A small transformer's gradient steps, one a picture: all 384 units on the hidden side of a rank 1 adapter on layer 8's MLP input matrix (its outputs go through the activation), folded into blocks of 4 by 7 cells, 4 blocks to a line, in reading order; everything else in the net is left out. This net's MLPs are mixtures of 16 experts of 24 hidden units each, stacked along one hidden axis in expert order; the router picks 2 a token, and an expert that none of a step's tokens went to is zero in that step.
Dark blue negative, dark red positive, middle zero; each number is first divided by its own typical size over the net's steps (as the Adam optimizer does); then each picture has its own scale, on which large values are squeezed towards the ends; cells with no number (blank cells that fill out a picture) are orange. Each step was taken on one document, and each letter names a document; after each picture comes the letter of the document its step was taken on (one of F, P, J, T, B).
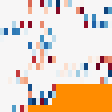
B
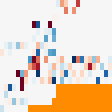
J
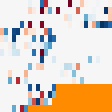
B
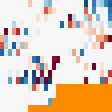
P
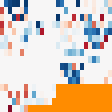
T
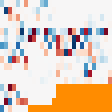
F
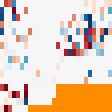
T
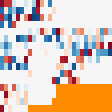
T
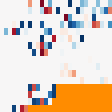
B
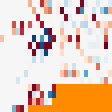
B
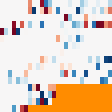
B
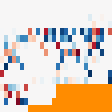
F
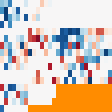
F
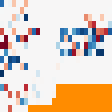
T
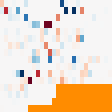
J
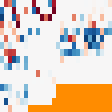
T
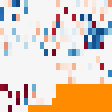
T
